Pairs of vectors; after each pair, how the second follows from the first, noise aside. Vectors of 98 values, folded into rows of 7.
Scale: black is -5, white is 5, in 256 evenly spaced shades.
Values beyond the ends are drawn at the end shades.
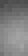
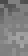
partly zeroed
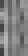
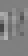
partly zeroed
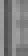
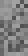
shuffled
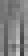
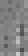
partly zeroed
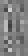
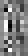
scaled up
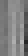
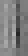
wrapped around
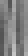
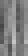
wrapped around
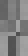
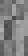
wrapped around
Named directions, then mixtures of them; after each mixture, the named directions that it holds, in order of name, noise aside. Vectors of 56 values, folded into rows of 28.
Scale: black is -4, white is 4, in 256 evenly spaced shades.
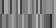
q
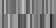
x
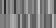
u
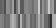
q, u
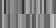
u, x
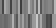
q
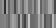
u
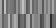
x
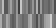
q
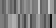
q, u, x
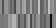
q, u, x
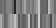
u, x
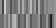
q, x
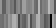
q, u, x
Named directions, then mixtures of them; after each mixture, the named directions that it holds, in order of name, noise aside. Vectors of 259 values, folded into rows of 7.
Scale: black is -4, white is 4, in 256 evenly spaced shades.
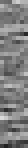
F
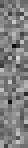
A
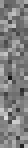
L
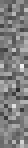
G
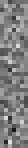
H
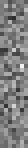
G, H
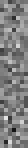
H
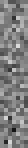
H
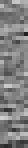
F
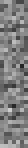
F, G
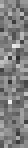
A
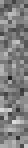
F, L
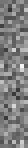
G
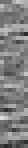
F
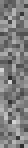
A, L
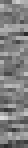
F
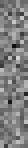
A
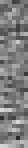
F, L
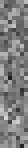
L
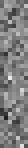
L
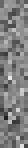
L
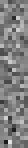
H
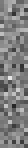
G, L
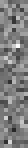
A, H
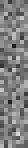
A, H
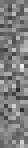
G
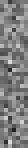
H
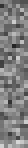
A, F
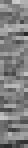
F
